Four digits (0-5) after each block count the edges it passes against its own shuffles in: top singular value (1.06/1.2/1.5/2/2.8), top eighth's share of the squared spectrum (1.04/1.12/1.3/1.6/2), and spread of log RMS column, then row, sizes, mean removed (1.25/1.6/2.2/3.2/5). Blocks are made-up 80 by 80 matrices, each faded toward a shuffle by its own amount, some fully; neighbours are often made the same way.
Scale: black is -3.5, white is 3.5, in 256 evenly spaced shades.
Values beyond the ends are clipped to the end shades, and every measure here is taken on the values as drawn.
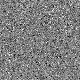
2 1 0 0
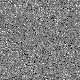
2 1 0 0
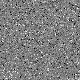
1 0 0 0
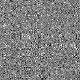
4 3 2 2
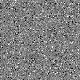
3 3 1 1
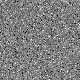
1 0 0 0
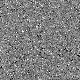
1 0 0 0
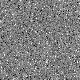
0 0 0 0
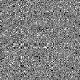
4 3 2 2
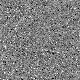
0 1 0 0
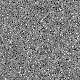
0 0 0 0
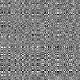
5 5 4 4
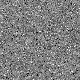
2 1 0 0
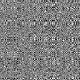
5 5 3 3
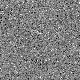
0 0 0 0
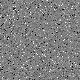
1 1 0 0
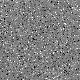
0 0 0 0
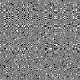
5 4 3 3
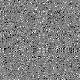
4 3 1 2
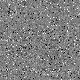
3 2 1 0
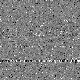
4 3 0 2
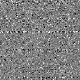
4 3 1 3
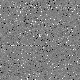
2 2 0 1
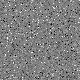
0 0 0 0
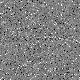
2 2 0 1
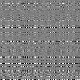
5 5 2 4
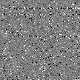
3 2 0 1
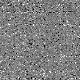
3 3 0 2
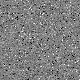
2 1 0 0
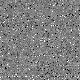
3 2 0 2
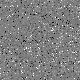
1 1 0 0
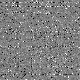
3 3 0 2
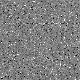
2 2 0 1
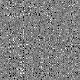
4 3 2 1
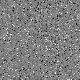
2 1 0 0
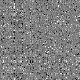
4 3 2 1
